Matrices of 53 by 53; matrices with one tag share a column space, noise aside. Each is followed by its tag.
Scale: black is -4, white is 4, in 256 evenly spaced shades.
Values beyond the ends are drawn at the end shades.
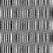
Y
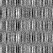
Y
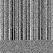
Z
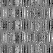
Y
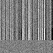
Z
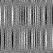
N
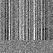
Z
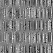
Y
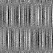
N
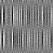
N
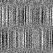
N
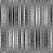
N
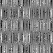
Y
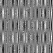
Y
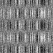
Y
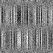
N
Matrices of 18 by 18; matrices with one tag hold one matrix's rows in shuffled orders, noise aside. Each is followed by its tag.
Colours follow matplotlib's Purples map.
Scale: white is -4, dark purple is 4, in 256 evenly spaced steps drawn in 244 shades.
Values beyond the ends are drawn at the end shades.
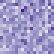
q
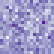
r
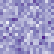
r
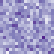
r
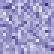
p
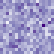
r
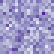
r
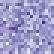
r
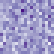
q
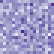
q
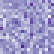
q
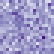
r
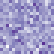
r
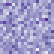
p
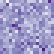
r
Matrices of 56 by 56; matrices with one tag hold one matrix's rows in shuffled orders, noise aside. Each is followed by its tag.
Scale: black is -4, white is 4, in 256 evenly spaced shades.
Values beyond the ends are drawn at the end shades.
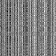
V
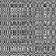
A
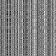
V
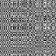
A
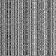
V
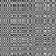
A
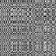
A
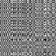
A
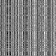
V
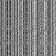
V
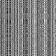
V
